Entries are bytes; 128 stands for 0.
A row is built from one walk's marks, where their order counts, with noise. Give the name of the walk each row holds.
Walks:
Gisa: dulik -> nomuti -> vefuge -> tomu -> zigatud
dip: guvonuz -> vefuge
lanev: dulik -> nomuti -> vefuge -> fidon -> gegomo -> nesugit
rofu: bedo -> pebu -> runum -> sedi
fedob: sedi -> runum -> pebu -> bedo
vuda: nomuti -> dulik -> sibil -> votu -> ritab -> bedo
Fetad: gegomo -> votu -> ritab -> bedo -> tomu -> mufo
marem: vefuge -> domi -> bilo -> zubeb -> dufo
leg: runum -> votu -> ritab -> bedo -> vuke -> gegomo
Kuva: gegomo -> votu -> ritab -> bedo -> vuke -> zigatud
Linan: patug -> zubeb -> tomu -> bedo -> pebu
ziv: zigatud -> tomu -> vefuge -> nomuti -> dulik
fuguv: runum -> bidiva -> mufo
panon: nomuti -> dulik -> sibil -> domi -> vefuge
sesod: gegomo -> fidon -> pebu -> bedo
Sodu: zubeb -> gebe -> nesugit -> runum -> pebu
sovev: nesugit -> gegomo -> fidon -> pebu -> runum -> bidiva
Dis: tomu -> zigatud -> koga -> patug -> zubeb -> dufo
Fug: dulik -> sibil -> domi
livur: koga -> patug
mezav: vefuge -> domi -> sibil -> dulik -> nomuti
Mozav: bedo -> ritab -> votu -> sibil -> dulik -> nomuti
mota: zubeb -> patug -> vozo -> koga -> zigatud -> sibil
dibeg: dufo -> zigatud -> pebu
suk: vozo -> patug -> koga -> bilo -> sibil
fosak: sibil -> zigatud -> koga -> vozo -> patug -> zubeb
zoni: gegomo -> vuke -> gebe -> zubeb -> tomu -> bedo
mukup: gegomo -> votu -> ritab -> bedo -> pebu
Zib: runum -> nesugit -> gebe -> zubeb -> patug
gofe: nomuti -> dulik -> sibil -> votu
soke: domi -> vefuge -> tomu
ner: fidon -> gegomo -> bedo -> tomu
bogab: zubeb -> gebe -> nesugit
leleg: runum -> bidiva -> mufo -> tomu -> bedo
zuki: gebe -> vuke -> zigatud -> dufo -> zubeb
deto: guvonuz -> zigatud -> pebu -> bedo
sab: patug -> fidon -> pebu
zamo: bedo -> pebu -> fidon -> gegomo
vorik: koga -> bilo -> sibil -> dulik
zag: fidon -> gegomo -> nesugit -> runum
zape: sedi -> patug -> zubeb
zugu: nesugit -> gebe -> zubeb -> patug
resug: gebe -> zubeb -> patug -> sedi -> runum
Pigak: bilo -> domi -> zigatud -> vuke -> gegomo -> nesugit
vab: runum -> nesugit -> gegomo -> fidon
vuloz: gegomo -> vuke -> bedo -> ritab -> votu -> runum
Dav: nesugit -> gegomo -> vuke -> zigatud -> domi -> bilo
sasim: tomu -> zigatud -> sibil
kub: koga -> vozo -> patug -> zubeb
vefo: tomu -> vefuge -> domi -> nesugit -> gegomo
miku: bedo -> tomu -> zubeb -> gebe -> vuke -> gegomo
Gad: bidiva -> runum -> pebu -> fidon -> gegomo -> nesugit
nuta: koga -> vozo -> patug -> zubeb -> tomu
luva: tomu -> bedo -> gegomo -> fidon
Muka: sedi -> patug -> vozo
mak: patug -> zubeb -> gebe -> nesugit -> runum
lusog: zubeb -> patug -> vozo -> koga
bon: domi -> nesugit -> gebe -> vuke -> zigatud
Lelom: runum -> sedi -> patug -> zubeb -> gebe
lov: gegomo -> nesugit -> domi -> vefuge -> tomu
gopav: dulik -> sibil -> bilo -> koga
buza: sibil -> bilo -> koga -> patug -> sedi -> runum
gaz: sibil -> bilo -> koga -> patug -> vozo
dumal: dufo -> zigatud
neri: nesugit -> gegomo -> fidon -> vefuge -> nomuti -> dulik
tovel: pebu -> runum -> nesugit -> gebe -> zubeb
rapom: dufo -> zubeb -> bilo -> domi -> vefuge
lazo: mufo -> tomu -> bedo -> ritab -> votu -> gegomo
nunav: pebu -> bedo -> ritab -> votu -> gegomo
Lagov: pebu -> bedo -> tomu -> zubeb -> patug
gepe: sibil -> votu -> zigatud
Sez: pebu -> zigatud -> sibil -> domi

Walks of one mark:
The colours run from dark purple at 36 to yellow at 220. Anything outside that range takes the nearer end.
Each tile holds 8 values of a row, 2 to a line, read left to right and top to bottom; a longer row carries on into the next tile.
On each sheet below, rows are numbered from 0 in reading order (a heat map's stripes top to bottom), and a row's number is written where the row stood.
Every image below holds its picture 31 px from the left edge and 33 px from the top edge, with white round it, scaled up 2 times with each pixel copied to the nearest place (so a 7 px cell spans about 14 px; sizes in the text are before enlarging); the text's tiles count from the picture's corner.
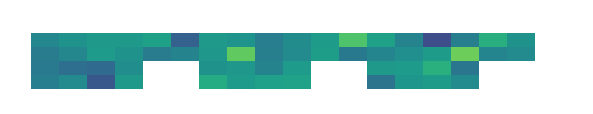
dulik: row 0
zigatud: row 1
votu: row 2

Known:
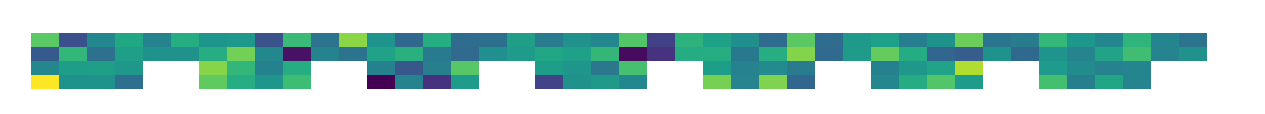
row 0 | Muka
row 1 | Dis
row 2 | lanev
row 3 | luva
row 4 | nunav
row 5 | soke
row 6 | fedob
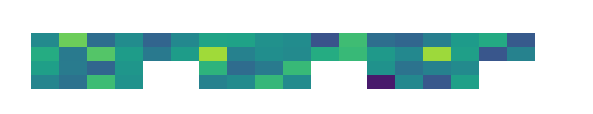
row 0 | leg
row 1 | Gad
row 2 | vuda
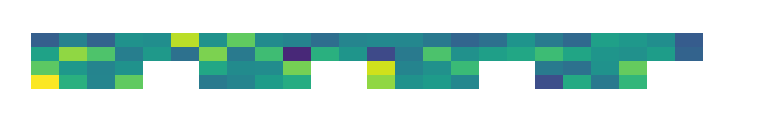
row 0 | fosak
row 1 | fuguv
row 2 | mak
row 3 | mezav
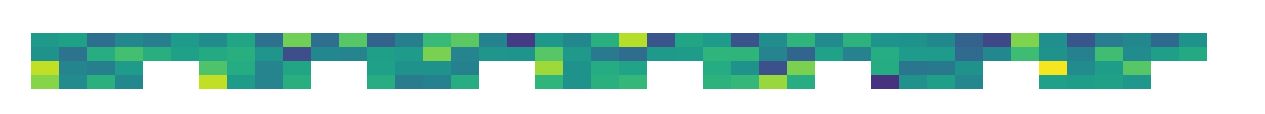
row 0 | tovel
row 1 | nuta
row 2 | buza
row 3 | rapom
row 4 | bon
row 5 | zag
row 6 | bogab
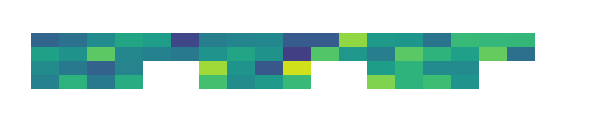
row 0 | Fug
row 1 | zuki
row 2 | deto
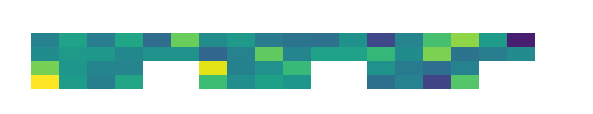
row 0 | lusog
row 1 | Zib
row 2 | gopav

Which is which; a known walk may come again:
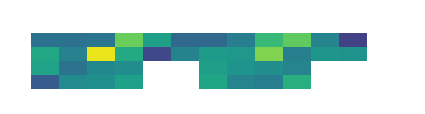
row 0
Mozav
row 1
buza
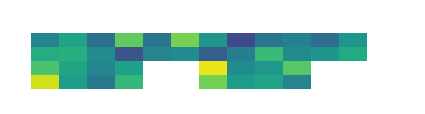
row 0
nuta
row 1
zugu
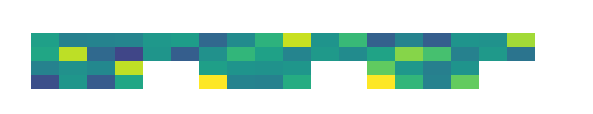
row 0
ziv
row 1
suk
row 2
fosak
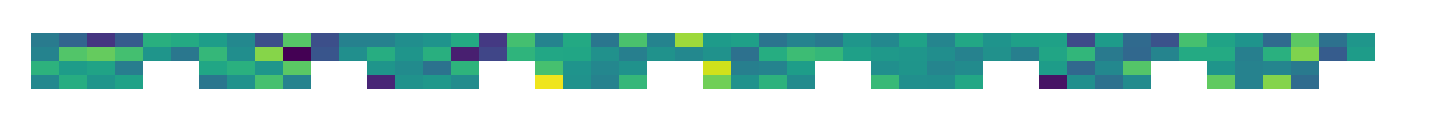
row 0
gepe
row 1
lazo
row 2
ner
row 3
kub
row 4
tovel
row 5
livur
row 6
neri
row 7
nunav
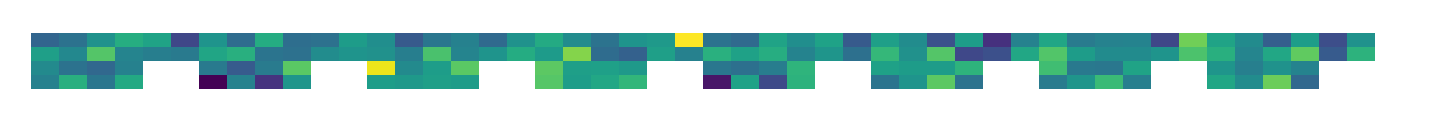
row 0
Fug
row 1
lanev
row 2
bogab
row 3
dumal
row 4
panon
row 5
Fetad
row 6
sovev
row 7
mukup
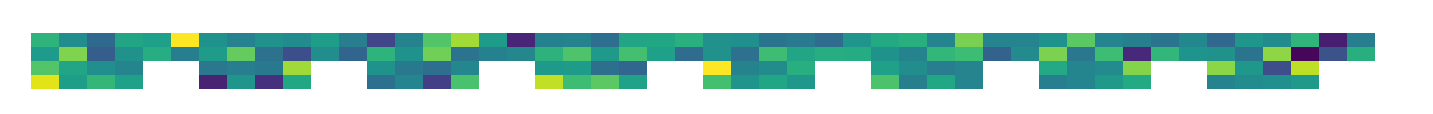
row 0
dibeg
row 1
Gisa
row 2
gopav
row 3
Sez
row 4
Sodu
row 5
rofu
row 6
fuguv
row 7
miku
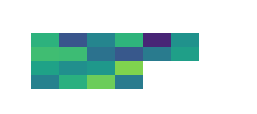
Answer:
lov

